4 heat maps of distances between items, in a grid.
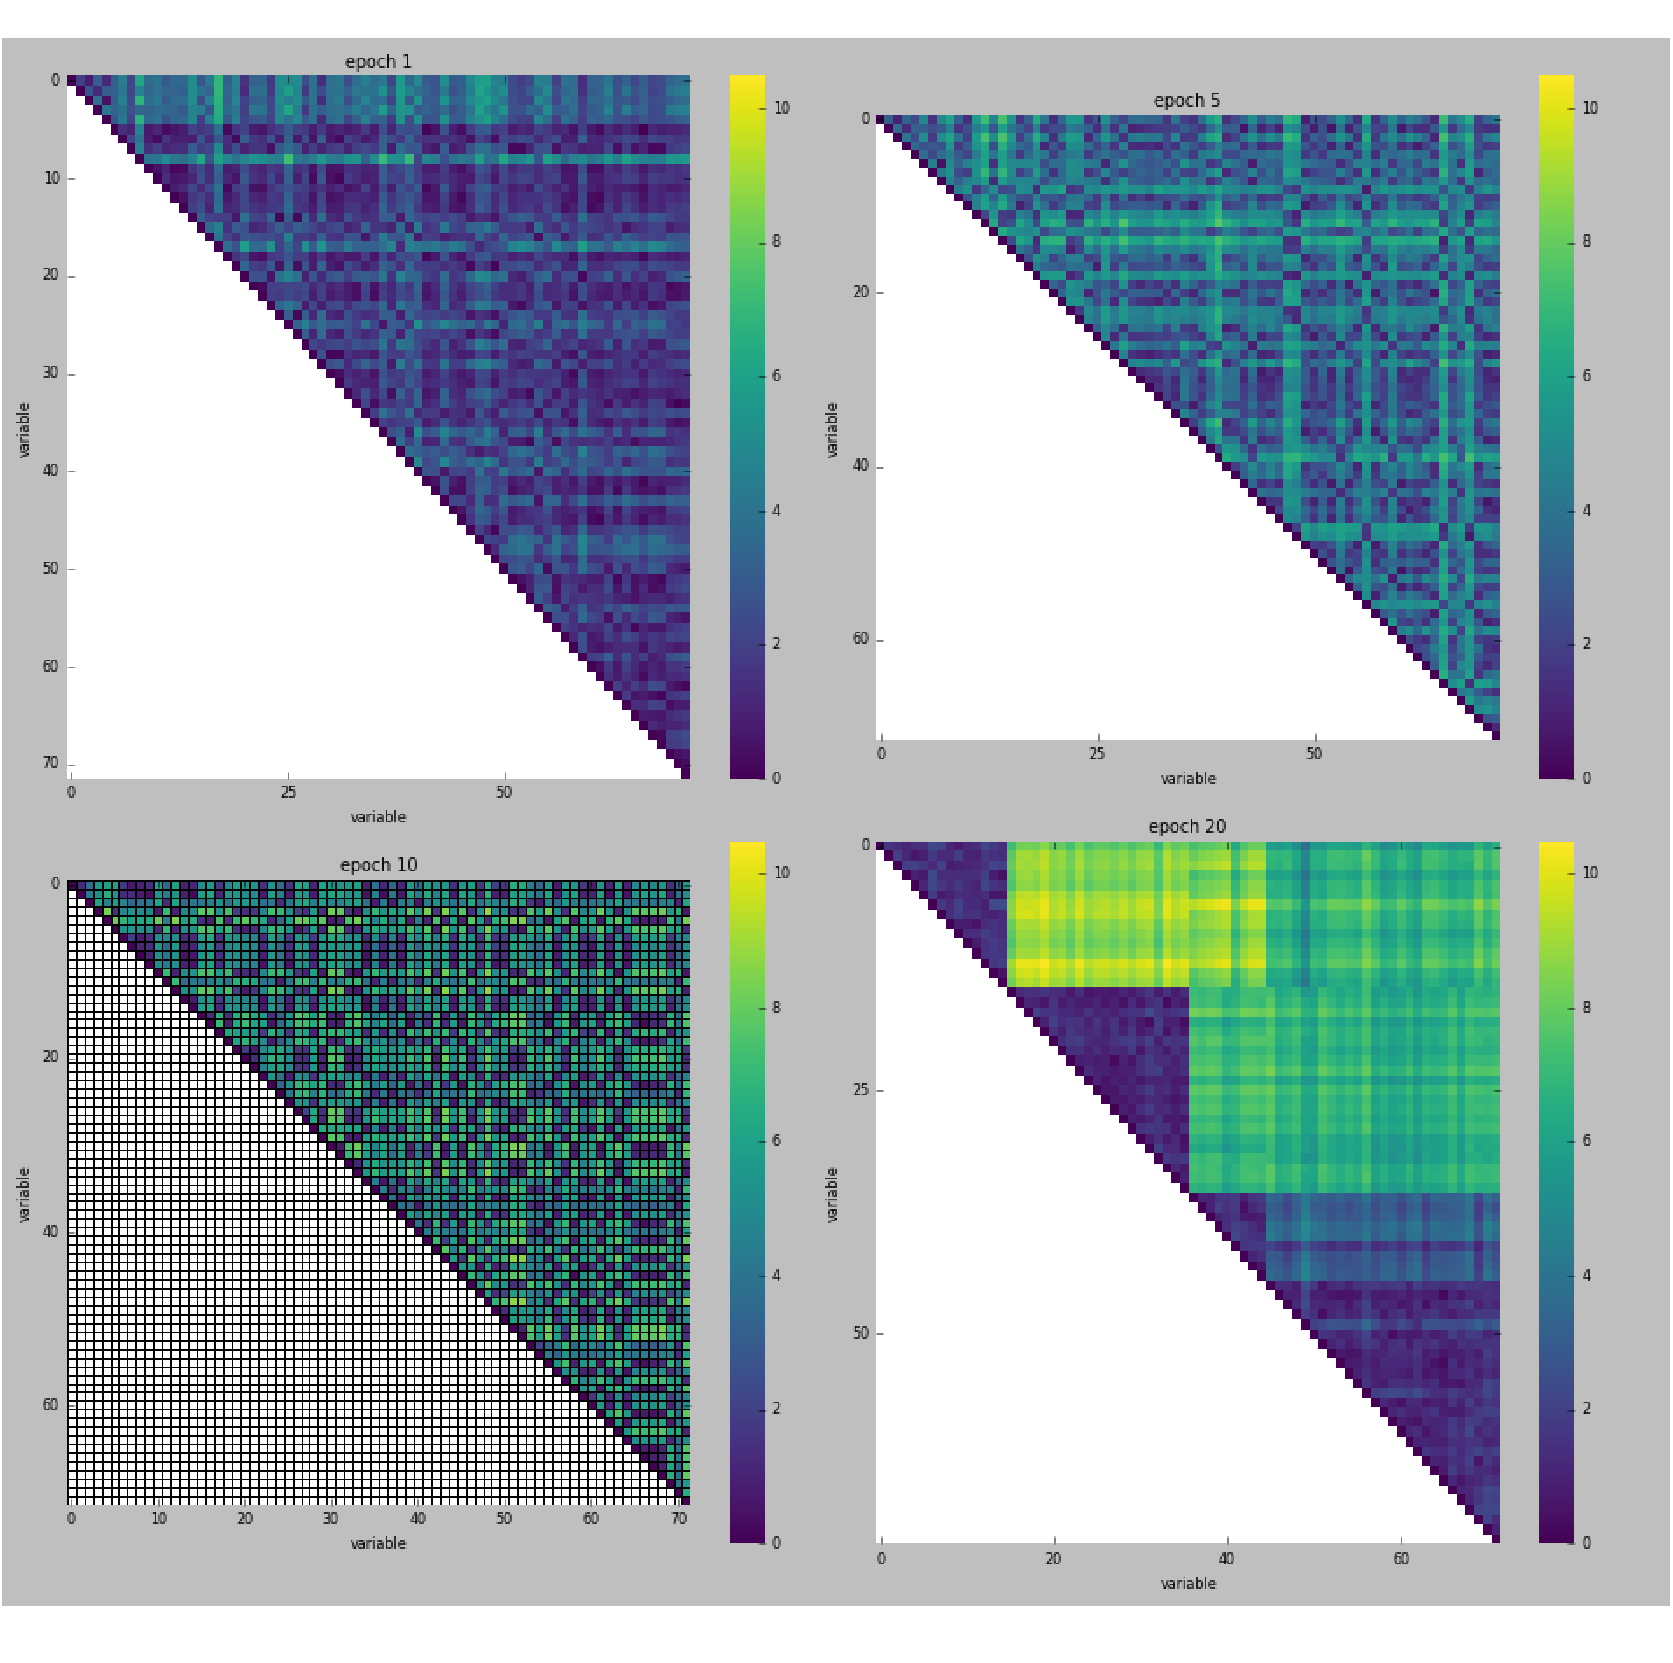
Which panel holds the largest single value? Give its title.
epoch 20
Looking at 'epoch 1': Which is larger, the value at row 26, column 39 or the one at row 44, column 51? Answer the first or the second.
the first
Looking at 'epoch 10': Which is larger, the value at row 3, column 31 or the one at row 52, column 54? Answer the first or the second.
the first
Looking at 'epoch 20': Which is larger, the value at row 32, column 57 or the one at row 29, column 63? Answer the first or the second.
the second
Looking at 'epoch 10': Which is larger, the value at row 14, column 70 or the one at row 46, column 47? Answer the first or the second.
the second
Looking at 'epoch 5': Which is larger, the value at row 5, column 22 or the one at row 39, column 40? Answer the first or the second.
the second
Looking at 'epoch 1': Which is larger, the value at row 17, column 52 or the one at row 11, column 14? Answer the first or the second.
the first
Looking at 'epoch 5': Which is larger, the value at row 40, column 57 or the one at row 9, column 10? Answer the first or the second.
the second
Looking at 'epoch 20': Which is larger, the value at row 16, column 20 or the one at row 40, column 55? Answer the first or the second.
the second
